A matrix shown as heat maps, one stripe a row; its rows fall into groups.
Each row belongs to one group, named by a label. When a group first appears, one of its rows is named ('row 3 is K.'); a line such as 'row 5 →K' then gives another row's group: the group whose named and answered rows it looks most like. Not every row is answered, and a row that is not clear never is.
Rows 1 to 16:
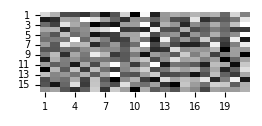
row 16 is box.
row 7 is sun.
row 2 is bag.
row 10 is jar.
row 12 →jar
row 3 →sun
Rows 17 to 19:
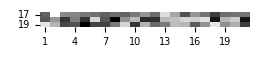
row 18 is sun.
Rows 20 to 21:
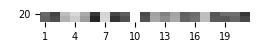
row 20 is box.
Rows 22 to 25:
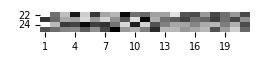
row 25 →sun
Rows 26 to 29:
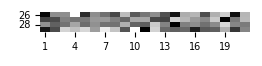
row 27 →jar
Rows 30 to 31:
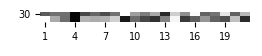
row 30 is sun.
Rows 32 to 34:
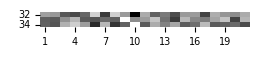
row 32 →box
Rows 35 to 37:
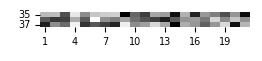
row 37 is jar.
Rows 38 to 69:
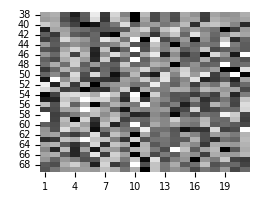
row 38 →box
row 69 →bag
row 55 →bag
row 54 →bag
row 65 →jar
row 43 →bag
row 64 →box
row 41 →jar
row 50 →sun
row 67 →bag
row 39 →box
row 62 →box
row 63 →bag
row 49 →jar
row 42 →sun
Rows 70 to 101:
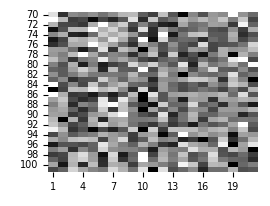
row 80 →sun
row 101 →bag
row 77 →box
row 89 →box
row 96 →jar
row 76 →bag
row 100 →jar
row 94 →jar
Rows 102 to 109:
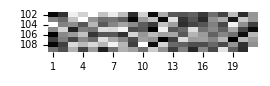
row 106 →jar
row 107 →jar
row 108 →bag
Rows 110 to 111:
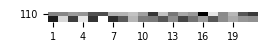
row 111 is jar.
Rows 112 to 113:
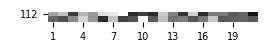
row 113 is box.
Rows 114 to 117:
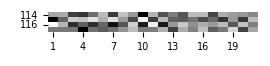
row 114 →box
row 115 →bag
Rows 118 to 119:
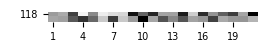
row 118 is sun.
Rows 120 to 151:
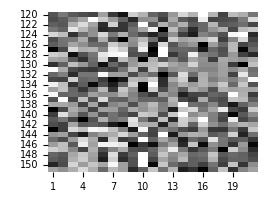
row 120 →sun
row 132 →jar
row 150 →bag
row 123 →sun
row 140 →jar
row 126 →bag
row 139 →jar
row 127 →bag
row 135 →box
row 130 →jar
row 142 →sun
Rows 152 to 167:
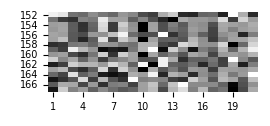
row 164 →sun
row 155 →box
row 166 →jar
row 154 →box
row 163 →box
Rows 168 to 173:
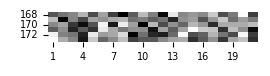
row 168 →sun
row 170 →box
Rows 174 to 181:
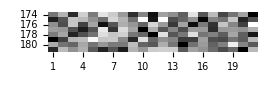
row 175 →bag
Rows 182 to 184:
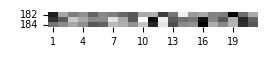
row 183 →bag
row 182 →jar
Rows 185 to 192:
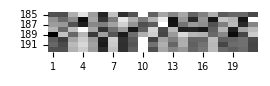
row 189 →jar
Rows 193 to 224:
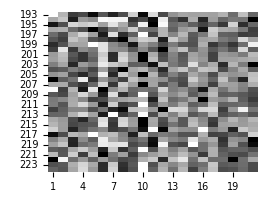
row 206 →jar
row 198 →sun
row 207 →box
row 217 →bag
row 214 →box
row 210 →bag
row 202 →box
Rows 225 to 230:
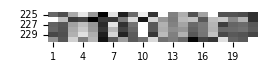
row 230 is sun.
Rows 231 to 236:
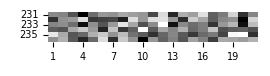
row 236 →box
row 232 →jar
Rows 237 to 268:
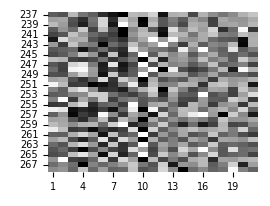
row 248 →sun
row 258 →box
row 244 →sun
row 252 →sun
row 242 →jar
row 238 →box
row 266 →box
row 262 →box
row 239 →box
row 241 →sun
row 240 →sun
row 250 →box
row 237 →sun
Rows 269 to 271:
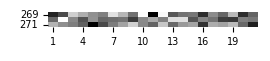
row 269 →bag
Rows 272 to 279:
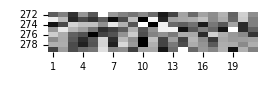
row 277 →box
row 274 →bag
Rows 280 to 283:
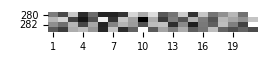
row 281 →box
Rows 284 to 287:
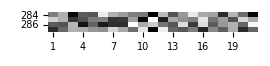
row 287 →bag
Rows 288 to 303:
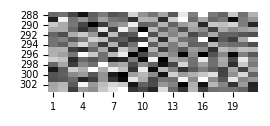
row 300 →sun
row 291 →box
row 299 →bag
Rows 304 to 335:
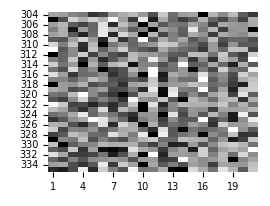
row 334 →box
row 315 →sun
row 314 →jar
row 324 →sun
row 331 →sun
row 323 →box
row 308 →box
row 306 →box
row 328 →bag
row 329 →jar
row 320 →sun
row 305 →bag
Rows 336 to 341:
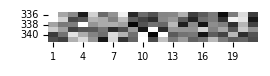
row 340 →bag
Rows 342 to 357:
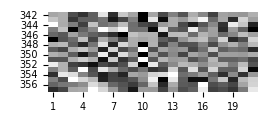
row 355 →sun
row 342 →box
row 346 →sun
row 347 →jar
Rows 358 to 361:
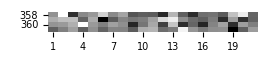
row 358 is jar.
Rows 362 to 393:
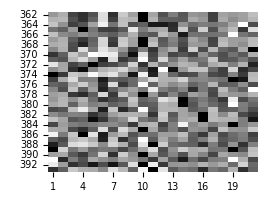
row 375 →jar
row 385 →box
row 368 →box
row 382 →bag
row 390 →box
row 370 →bag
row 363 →box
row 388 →bag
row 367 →box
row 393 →bag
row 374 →bag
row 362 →box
